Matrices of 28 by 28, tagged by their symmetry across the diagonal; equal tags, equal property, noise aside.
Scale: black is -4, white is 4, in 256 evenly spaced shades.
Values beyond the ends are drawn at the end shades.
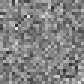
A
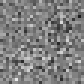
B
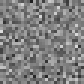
B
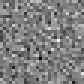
B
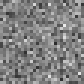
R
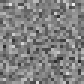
R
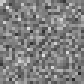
A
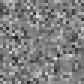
B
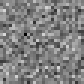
R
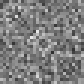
A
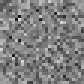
A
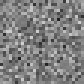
A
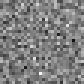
B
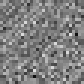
A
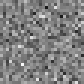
R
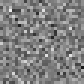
R
